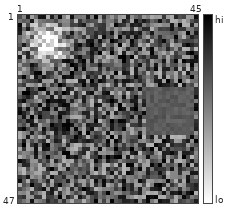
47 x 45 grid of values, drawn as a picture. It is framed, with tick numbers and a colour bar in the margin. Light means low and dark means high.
Dips: one, in the top left. Stripes: none. Ninth with the lowest average: top left. Odd patch: calmer, in the middle right.
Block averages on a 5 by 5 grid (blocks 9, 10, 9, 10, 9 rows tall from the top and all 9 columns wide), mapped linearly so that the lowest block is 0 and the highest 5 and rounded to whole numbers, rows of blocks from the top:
02444 / 34444 / 55444 / 44444 / 34444
